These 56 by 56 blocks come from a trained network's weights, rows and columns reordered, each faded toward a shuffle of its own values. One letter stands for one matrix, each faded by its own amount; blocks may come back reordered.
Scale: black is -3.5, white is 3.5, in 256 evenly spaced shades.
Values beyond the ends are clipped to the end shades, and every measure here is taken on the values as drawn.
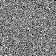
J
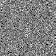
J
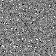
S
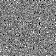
S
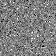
S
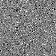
S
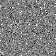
S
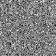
J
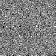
J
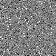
S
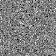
J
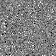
S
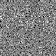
J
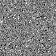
S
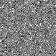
S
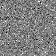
S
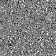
S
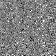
S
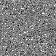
S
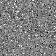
S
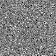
S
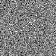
J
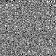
J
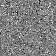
S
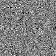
J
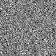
J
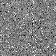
S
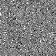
S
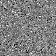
S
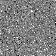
S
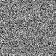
J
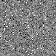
S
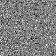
S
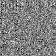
J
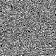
J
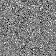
S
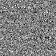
J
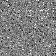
S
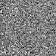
J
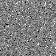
S
